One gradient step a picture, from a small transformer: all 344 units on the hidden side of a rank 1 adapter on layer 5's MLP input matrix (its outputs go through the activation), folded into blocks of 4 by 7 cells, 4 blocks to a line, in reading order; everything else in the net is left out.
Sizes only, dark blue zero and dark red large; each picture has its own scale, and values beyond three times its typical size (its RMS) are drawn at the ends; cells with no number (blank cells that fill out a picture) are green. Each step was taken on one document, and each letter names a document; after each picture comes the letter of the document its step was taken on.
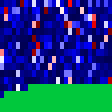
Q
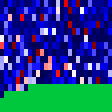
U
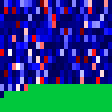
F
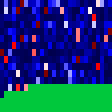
Q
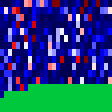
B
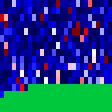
U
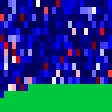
U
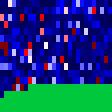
U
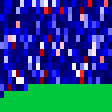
F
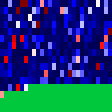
Q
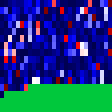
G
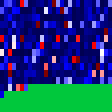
Q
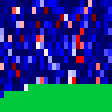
G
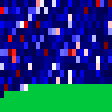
G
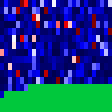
Q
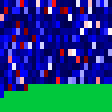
F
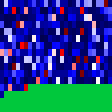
F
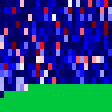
F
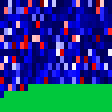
B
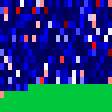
Q
